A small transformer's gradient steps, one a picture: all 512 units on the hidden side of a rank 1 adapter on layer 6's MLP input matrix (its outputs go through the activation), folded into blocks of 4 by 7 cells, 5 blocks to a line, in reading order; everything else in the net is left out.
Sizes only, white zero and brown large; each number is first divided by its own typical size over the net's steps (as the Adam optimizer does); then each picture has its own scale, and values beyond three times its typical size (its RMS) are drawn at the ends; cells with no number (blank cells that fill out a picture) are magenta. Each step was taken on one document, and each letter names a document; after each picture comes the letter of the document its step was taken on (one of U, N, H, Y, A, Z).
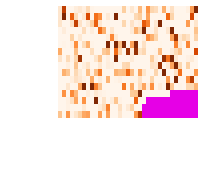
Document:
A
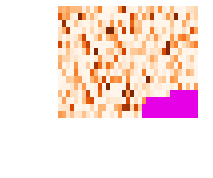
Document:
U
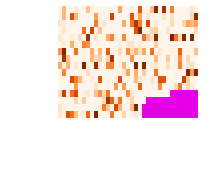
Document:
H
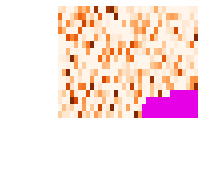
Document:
A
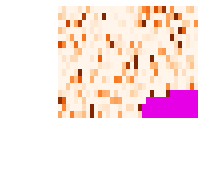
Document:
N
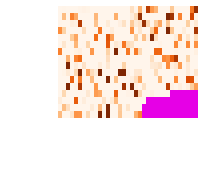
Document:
A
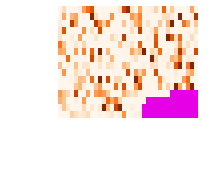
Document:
H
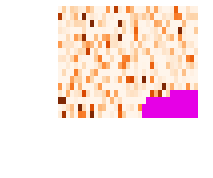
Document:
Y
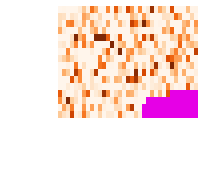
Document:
A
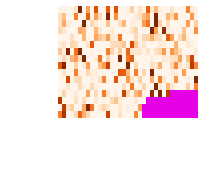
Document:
A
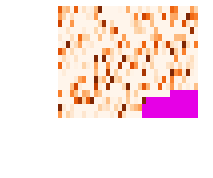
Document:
U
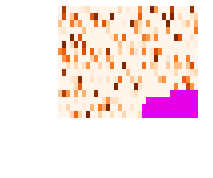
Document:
H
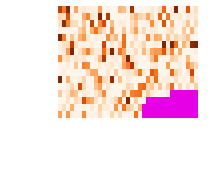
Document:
U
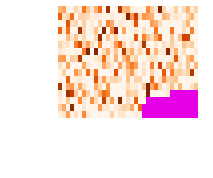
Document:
U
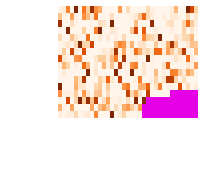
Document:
U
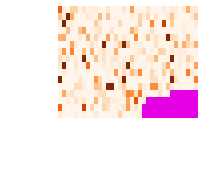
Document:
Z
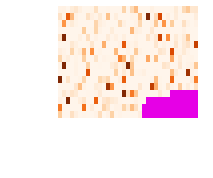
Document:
Z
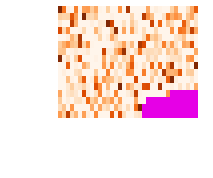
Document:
U
